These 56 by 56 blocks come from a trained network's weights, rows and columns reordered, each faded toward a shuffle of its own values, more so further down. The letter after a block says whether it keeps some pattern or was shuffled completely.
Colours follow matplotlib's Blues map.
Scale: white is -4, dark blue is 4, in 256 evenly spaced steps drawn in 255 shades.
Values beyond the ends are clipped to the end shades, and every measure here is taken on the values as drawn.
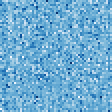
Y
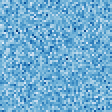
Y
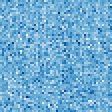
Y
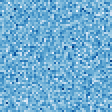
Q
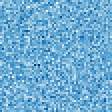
Y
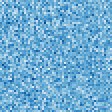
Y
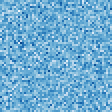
Q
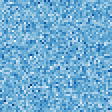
Q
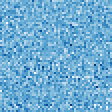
Y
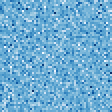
Q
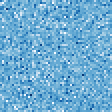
Q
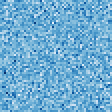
Y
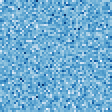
Q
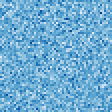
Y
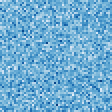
Y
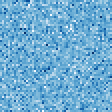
Q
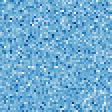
Q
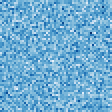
Q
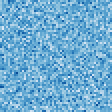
Q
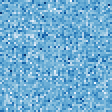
Y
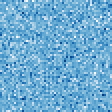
Q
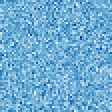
Y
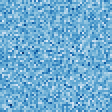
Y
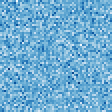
Q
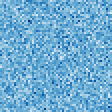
Y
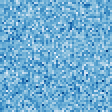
Y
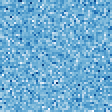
Q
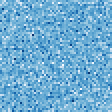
Q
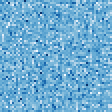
Y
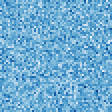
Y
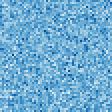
Q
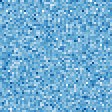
Q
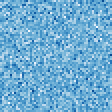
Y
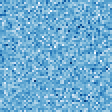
Y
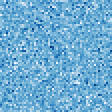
Q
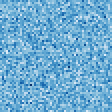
Q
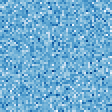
Q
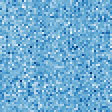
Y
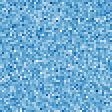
Y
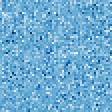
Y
